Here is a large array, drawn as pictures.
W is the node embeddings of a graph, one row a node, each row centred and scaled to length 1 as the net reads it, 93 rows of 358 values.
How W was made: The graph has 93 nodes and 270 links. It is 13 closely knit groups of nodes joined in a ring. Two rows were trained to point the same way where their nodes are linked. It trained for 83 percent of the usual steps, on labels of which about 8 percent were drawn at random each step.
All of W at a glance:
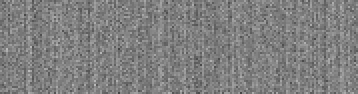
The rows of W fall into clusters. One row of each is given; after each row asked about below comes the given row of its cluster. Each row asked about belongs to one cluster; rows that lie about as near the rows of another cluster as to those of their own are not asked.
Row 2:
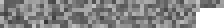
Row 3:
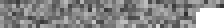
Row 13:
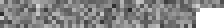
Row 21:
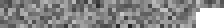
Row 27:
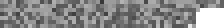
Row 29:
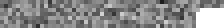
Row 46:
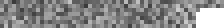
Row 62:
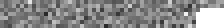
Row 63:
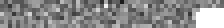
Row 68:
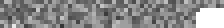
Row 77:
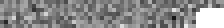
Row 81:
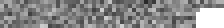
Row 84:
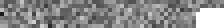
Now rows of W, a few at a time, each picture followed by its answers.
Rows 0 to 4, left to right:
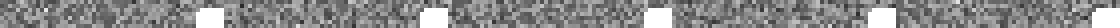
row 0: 84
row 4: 68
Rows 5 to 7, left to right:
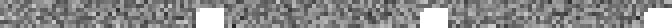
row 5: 13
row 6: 46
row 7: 77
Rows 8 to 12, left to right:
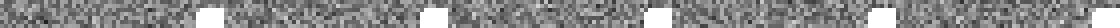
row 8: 29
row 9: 29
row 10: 2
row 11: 68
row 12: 81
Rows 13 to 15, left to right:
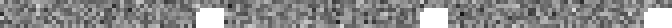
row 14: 63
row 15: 62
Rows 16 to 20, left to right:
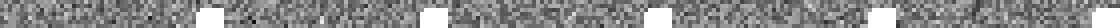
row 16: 13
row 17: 13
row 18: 2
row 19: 63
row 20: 62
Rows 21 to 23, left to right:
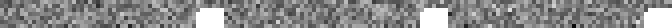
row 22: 84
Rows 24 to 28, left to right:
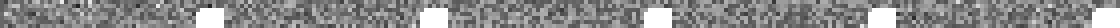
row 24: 68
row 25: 62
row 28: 27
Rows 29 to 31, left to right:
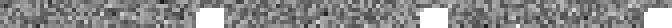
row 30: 46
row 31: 46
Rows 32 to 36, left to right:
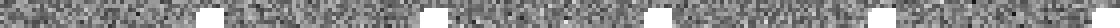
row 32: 29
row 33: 77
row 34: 68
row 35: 81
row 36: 63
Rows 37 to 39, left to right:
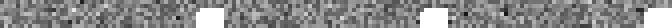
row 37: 77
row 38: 77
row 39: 27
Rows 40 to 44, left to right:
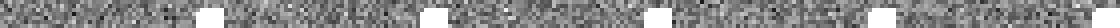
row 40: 81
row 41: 13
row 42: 21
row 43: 63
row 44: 27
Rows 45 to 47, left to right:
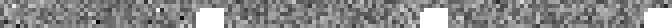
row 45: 13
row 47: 84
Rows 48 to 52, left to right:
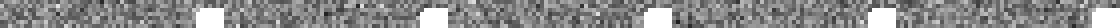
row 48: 62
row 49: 77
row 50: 77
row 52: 63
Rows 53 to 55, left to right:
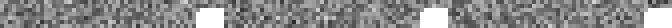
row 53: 46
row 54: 27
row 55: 2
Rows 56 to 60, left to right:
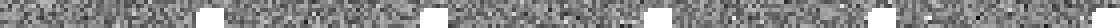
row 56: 13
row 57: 81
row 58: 62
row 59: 84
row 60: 77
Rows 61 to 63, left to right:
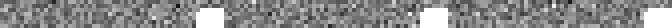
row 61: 84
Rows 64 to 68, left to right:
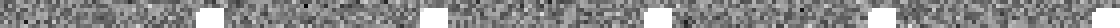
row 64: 84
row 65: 2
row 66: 63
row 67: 27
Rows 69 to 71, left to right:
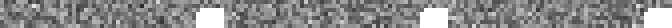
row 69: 29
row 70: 3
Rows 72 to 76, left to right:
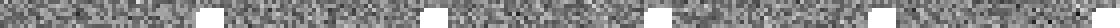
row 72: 62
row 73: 68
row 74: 27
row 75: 29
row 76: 68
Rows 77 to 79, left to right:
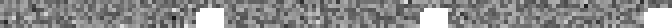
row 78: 3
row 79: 21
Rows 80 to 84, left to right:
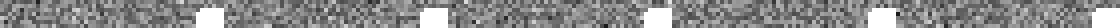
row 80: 3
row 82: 84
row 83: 62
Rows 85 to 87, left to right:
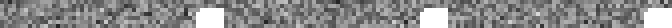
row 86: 68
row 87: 63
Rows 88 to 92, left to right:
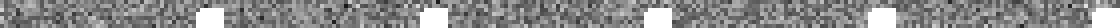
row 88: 2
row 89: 77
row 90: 46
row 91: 62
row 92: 63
